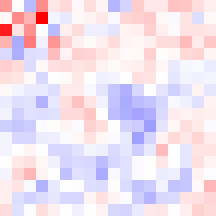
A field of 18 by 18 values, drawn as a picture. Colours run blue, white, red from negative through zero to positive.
Roughest part: top left. Mirror symmetry: none. Odd patch: rougher, in the top left. Histogram: skewed, a long tail of high values. Stripes: none.
